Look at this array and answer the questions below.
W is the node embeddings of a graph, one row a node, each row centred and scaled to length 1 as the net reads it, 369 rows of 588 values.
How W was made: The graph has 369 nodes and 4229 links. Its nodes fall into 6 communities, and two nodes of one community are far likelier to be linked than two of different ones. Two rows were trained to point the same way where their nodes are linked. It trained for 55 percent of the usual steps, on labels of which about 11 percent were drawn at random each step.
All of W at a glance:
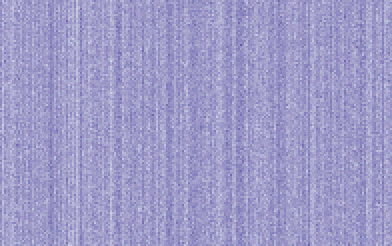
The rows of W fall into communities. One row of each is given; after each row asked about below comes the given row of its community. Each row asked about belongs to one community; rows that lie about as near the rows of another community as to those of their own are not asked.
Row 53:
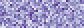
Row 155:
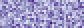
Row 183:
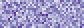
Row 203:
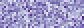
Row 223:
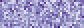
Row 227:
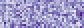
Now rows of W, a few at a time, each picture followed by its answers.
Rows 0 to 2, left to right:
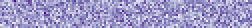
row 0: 155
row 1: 183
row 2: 53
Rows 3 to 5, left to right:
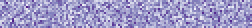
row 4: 183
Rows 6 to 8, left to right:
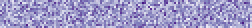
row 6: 227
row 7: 223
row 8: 183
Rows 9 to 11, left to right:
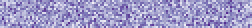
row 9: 227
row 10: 53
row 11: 223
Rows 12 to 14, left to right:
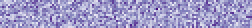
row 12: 53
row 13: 227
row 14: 223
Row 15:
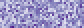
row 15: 227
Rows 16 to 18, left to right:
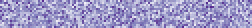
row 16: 155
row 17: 183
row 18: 53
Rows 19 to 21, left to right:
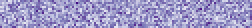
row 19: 203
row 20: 183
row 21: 227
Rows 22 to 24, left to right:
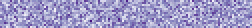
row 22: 203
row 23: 183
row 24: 223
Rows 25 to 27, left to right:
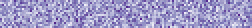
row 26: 183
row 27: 227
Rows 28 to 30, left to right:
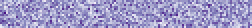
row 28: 53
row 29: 227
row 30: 53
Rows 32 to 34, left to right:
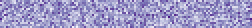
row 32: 223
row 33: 223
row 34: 227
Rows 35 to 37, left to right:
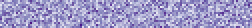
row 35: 155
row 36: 183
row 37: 203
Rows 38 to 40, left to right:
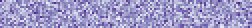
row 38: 203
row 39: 223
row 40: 227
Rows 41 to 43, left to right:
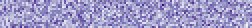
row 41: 227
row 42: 203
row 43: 223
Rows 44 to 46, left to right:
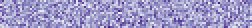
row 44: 155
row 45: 53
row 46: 53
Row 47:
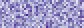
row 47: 223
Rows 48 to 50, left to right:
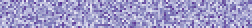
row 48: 155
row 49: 227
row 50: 53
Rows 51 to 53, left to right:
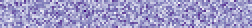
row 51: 183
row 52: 53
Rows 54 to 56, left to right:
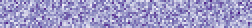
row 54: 227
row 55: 203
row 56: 227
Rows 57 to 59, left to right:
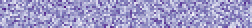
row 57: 223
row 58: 183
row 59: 203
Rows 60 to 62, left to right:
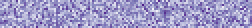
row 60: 53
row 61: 227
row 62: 155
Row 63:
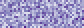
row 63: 203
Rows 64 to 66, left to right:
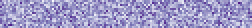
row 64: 53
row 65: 227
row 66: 223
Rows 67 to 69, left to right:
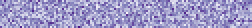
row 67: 227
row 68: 183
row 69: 53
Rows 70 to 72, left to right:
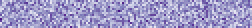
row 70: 203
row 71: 53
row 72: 203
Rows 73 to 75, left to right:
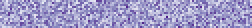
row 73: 203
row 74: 155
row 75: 203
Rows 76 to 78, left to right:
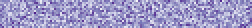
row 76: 223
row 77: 53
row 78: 155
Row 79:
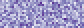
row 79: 203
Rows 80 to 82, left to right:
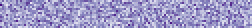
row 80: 223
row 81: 183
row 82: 203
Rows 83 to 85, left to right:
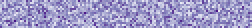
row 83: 223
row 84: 203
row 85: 223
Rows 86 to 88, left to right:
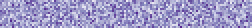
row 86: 53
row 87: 203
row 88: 203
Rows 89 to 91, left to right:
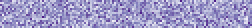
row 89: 223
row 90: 227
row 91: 155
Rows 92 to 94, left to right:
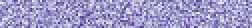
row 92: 155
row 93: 155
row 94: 183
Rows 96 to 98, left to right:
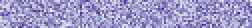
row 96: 203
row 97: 183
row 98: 227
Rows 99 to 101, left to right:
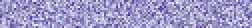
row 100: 227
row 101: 223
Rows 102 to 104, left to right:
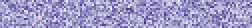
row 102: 223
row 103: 223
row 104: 155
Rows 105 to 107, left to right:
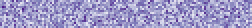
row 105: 53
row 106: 223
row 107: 203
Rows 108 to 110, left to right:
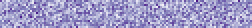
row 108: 203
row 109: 223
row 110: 53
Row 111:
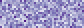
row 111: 155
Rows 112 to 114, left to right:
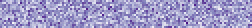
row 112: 183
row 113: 155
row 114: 223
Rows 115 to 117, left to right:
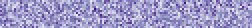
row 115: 53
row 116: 227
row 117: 223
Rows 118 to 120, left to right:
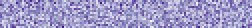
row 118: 223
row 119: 227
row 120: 203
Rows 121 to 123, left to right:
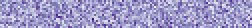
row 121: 203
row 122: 227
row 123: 203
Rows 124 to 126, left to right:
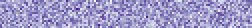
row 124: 183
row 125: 227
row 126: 183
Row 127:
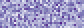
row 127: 223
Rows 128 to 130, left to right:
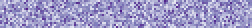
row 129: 53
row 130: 203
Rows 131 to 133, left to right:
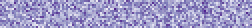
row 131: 53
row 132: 227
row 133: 203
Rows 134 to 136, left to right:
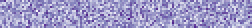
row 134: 183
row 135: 227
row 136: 227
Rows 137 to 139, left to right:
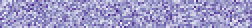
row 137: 203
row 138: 155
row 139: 227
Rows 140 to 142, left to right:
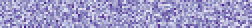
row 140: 227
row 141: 227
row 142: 155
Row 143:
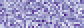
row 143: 53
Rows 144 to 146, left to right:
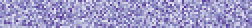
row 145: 227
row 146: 183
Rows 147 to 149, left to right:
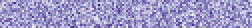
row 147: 203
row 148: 227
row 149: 203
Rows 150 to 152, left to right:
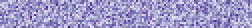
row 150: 53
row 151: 155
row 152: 223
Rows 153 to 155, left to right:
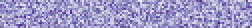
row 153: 203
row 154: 227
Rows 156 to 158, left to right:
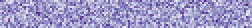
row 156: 183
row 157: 53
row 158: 183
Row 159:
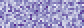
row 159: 227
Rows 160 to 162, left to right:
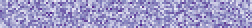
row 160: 227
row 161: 53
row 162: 203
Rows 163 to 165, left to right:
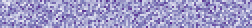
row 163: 203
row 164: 53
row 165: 203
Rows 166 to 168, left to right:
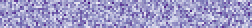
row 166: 227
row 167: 227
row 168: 223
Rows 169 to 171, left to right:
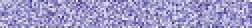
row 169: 155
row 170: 223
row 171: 227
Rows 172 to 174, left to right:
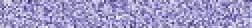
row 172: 53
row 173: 223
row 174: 203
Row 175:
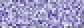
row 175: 155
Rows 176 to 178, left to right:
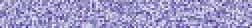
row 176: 155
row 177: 227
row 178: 155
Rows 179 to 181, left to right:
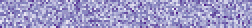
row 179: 183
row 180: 53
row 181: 155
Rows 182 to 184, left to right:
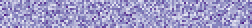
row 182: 223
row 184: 227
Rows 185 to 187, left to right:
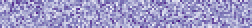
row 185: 203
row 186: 183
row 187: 53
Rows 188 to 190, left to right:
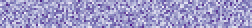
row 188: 183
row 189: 155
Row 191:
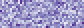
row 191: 155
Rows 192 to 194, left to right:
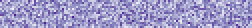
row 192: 53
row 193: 183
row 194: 203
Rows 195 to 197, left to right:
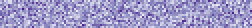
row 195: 53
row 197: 203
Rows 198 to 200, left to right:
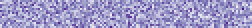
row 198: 53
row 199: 53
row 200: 223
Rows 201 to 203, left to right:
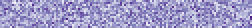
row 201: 223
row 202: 183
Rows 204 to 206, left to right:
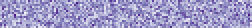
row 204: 183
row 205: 223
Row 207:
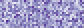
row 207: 227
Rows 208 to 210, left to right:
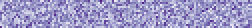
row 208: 155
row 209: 227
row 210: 53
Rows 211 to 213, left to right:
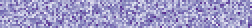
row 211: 227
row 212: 203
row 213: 227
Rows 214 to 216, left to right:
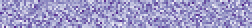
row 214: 155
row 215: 53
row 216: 183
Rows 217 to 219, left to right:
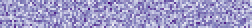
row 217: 53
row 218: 53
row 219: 183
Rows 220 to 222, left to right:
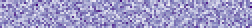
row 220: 183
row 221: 203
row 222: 155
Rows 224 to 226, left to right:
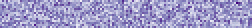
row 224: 223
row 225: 203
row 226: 227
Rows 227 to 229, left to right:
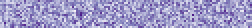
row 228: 203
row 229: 227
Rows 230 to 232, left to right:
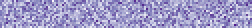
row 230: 53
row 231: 53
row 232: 53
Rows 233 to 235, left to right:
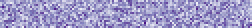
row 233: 183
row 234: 227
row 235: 203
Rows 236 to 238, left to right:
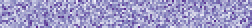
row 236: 155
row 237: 155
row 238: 227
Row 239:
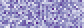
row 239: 203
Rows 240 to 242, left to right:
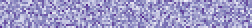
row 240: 183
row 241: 155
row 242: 183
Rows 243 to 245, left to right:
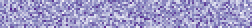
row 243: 203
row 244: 223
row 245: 155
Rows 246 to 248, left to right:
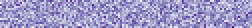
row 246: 227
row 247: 183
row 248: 183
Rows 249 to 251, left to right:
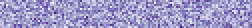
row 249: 227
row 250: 203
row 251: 183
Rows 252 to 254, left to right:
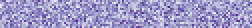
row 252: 183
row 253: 223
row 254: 155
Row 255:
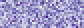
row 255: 183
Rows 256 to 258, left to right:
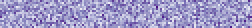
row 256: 53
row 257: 227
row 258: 223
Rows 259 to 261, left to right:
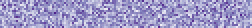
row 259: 227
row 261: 223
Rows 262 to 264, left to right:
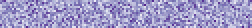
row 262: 183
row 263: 203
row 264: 223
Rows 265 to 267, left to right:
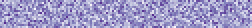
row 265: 223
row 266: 203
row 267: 53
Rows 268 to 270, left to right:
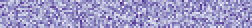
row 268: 183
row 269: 223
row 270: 183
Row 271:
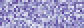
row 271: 53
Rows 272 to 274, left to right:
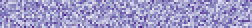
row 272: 53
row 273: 155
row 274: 183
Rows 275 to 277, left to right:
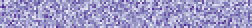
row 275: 53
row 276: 227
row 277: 223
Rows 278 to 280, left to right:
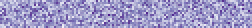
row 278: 53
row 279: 203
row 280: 53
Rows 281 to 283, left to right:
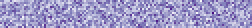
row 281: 53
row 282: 183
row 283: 155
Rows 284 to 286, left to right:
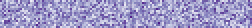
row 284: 227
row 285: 155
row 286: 227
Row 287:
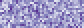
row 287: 203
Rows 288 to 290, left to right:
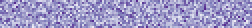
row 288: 155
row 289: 155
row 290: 227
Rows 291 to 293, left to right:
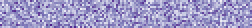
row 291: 203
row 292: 223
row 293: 223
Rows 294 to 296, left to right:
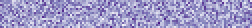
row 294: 223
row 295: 155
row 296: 227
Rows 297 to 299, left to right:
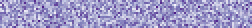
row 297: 223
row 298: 227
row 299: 155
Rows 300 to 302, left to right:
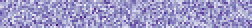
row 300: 227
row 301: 183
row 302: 53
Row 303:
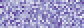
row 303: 183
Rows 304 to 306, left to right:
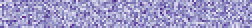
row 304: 155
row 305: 183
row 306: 53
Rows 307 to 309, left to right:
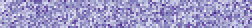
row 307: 203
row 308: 227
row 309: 155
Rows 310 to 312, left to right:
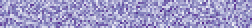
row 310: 53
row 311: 223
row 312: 155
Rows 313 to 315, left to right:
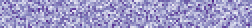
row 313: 223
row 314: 203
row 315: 203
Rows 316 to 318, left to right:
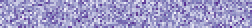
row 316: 183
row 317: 227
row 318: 227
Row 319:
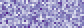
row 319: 155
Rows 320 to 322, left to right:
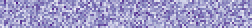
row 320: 227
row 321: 223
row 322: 183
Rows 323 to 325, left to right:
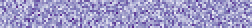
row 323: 183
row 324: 183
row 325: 203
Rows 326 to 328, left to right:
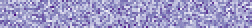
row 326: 53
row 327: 227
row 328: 223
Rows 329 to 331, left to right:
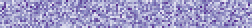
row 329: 227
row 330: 53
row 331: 203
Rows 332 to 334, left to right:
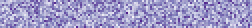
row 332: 203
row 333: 203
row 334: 203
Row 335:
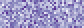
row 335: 203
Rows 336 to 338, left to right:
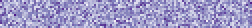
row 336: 53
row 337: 227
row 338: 227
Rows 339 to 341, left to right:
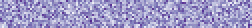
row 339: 155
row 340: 53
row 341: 203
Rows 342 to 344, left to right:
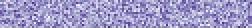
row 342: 53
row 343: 227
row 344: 155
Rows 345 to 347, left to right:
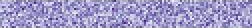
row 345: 203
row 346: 227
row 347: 53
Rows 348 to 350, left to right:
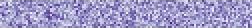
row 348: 155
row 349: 155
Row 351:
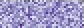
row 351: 223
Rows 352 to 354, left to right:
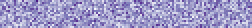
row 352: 183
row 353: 53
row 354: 227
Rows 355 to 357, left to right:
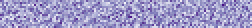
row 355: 183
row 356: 53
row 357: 53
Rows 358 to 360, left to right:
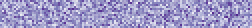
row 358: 223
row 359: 223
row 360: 223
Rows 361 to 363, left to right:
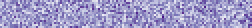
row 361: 155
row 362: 183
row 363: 227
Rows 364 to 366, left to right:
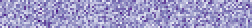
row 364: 155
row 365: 227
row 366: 183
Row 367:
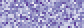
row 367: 203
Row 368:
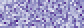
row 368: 203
